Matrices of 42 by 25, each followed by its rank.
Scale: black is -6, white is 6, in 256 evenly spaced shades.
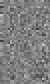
five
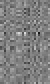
three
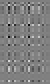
one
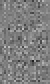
five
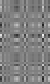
one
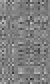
three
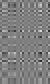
one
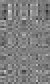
three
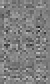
five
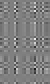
one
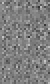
five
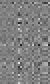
three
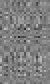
three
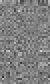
five
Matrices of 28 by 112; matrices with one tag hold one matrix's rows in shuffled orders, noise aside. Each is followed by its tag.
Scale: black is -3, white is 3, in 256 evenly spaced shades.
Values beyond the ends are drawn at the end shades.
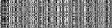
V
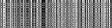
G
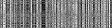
G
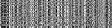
V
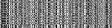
V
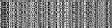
V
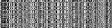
V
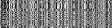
V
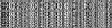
V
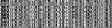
V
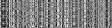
V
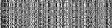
V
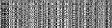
V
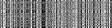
G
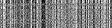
G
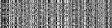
V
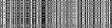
G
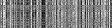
G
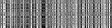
G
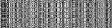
V
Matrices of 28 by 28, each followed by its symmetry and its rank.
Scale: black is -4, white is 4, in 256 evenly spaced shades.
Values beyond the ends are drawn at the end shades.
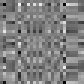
neither, rank two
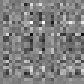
neither, rank three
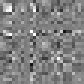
symmetric, rank three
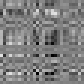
neither, rank two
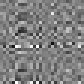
neither, rank three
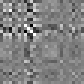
symmetric, rank three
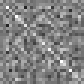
symmetric, rank five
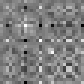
symmetric, rank three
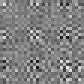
symmetric, rank three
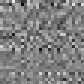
neither, rank five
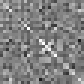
symmetric, rank five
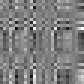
neither, rank two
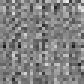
neither, rank five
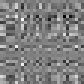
neither, rank three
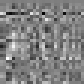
neither, rank three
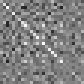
symmetric, rank five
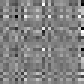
neither, rank two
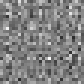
neither, rank five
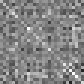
symmetric, rank five
